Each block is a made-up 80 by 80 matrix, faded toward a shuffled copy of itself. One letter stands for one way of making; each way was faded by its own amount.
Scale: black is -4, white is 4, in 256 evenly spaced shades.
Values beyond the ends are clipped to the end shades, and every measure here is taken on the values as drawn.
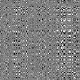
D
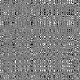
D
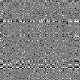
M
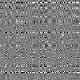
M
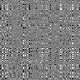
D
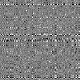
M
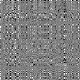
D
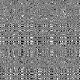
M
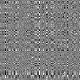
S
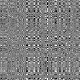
S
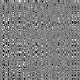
D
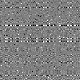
M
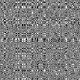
M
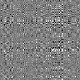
D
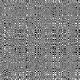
D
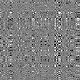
D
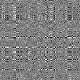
M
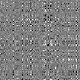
D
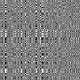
S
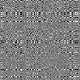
M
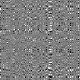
D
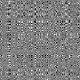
D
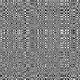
S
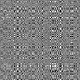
S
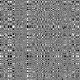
S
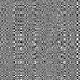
S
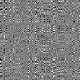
D
